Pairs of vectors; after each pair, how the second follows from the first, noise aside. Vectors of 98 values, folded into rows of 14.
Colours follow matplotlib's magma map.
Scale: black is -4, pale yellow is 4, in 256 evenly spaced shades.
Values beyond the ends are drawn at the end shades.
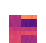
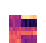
scaled up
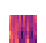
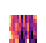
scaled up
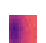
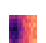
scaled up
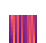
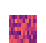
shuffled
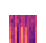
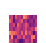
shuffled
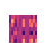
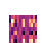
scaled up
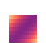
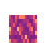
shuffled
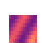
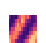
scaled up
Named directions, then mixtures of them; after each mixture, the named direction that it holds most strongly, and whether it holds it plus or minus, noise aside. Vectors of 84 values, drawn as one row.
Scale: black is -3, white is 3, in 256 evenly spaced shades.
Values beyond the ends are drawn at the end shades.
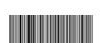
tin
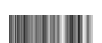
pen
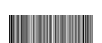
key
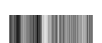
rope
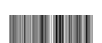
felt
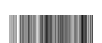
rope, minus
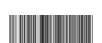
tin, plus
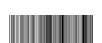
pen, minus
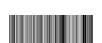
pen, minus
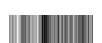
rope, minus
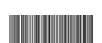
tin, minus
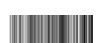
pen, minus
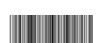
key, minus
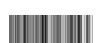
pen, plus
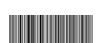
tin, plus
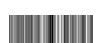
felt, minus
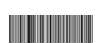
tin, plus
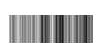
felt, plus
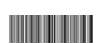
felt, minus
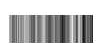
pen, minus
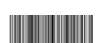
key, minus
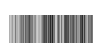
rope, minus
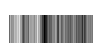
rope, minus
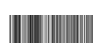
key, minus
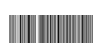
tin, plus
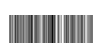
felt, minus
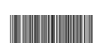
key, minus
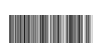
pen, plus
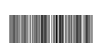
felt, plus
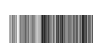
rope, minus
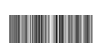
felt, plus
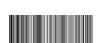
key, plus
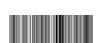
felt, plus
